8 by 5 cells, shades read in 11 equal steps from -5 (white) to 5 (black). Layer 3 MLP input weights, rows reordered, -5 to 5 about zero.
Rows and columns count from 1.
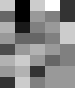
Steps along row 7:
down up down same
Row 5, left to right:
2 -1 -2 -1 0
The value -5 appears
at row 1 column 4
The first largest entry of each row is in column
2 2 2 2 1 4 3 1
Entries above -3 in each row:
2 5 4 4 5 4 5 4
